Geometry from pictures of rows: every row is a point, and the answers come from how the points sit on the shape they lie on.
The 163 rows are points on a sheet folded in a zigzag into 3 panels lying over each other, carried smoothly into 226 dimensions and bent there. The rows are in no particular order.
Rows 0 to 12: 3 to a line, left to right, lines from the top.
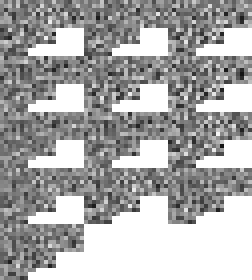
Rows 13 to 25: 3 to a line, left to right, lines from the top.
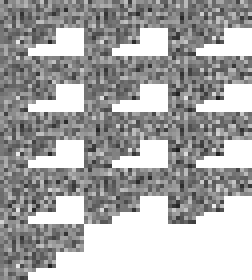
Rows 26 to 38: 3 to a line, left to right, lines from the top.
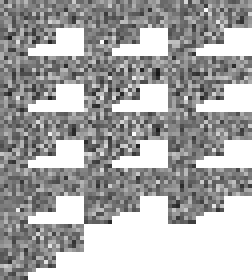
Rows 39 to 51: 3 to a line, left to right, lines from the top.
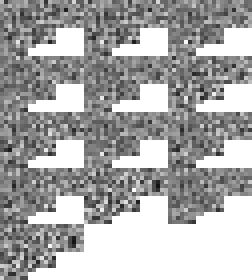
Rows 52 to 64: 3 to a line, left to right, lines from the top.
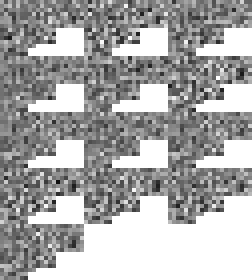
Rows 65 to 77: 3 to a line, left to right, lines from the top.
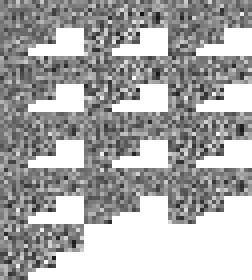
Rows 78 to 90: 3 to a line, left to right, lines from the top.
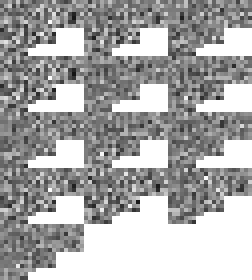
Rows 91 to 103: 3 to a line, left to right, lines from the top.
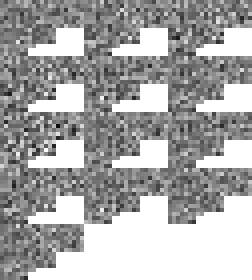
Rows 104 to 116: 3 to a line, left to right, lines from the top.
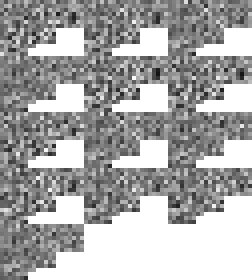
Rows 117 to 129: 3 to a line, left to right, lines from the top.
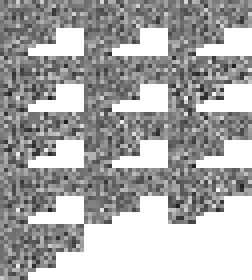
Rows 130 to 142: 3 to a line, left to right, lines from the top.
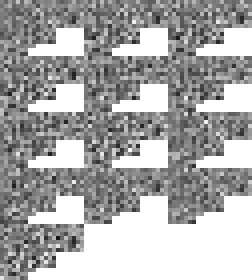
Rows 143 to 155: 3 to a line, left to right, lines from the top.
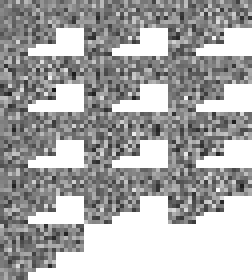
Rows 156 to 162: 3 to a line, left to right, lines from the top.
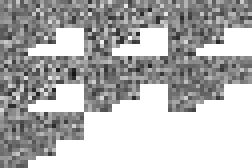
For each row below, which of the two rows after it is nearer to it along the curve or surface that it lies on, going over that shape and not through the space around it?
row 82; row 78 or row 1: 1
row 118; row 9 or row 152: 9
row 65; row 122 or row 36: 36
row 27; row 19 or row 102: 102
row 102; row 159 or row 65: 159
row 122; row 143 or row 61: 61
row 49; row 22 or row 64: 64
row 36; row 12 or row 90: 12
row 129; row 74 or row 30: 30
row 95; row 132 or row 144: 132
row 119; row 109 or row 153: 153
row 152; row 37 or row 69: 37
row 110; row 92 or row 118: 92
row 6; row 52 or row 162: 162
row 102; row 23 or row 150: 150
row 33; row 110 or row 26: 26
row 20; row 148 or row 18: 18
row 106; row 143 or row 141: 141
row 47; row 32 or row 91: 32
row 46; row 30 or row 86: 30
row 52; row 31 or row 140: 31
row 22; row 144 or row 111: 111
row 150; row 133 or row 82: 133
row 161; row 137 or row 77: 137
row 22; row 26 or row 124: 124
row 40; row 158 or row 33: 158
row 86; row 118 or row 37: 37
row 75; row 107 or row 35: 35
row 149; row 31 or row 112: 112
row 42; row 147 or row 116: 116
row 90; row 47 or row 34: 34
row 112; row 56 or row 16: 56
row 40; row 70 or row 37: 70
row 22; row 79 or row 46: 46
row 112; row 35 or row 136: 136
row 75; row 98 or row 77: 98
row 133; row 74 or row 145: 74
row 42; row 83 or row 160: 83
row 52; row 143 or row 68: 68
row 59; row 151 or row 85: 85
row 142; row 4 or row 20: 4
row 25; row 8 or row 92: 92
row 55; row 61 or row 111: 61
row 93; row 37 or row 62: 37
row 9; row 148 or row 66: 66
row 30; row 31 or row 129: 129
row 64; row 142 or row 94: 142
